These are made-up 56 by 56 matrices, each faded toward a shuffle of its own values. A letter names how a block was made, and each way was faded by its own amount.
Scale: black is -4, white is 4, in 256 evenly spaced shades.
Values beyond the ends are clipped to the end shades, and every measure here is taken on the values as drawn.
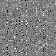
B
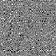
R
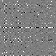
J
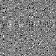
R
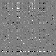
J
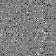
B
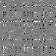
J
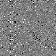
B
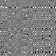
J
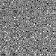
R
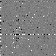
J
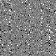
B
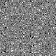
R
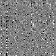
B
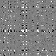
J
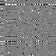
J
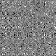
R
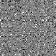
R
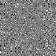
B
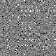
B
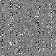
B
